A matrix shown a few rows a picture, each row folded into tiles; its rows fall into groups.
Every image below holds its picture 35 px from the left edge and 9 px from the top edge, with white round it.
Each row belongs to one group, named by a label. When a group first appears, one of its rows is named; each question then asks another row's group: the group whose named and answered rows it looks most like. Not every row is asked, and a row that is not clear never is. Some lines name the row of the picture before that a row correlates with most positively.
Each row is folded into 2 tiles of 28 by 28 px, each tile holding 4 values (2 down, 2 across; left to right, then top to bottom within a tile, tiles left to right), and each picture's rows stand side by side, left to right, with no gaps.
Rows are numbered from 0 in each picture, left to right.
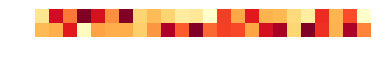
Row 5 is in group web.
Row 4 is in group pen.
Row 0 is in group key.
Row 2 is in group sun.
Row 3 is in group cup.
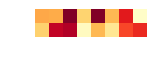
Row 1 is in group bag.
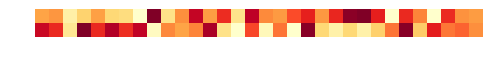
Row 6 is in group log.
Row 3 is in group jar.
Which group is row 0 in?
pen
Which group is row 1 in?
sun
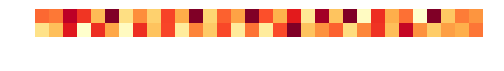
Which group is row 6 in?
web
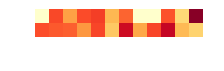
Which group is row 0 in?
cup
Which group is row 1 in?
web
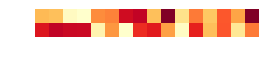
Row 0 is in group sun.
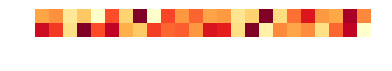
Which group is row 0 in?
pen
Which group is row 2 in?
cup
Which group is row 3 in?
pen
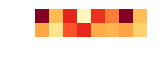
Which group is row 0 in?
bag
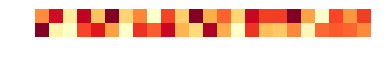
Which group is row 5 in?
cup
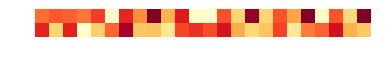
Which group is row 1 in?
log
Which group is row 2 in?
bag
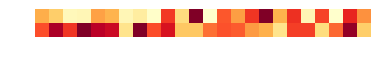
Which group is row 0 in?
sun
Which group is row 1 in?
pen
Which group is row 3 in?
cup
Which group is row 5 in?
log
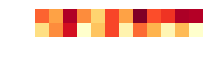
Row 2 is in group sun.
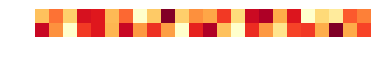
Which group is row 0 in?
jar
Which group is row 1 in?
web
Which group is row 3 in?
jar
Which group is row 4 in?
bag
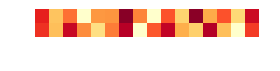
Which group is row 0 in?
web
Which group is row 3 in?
jar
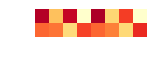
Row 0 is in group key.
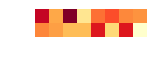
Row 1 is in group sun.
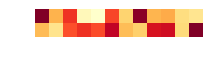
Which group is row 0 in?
bag
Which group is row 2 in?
pen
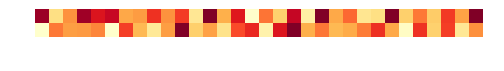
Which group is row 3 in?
bag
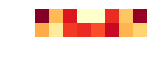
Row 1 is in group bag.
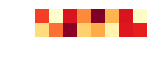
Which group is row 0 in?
log
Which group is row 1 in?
bag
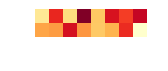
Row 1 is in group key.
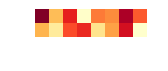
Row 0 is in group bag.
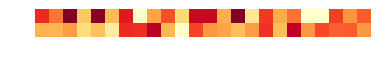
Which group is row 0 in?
key
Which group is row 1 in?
bag
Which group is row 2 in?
jar
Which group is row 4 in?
web
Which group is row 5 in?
cup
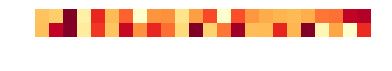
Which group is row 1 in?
web
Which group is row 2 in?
pen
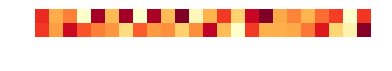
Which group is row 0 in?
web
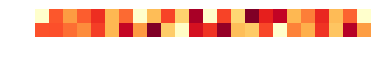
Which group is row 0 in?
cup
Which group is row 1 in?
web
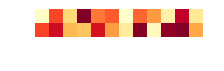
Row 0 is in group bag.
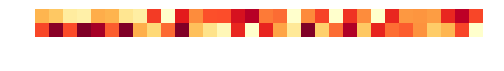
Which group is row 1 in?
sun
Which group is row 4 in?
pen
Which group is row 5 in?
log
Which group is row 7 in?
key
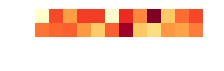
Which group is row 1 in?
log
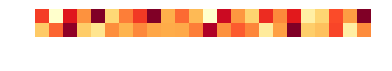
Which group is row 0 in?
log
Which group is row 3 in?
cup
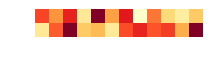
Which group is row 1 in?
bag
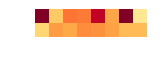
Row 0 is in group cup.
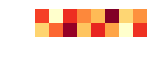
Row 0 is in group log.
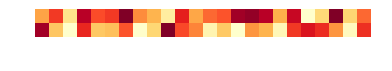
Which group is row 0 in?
jar
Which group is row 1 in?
key
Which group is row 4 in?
bag
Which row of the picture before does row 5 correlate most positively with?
1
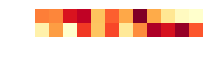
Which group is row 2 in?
sun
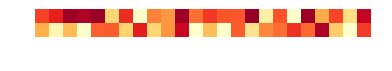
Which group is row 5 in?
jar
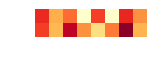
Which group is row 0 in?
web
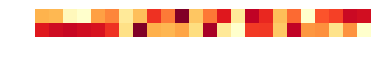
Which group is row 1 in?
pen
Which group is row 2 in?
key
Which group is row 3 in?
jar
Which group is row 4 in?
web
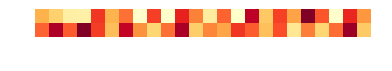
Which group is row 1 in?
web
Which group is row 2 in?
log
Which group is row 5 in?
log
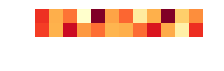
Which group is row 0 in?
web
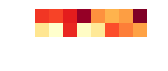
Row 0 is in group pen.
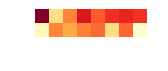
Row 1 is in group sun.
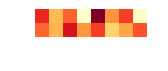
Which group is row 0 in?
web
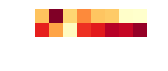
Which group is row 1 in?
sun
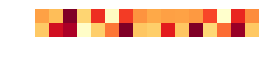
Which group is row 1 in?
log
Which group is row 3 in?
log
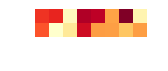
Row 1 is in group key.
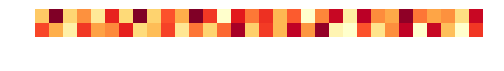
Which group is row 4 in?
web
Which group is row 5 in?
jar
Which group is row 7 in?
jar
